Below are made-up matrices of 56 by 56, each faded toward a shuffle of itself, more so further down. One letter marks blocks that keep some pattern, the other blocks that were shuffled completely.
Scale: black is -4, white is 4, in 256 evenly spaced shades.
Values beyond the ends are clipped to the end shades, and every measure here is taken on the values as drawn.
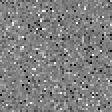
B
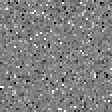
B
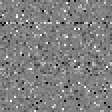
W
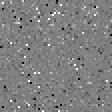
B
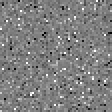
B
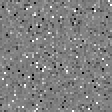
B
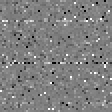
W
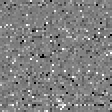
W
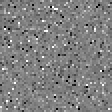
B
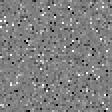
B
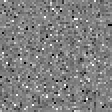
B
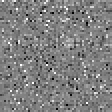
W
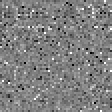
W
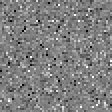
W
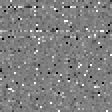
W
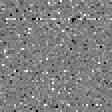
W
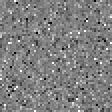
B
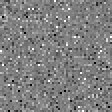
B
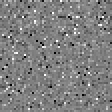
W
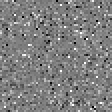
W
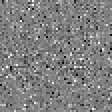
W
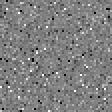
B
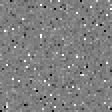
B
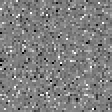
W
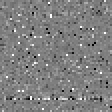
W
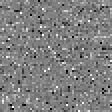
W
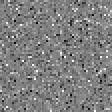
B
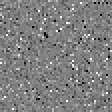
B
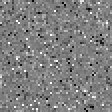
B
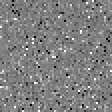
B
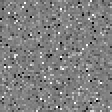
B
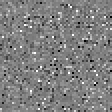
W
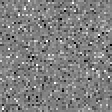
B
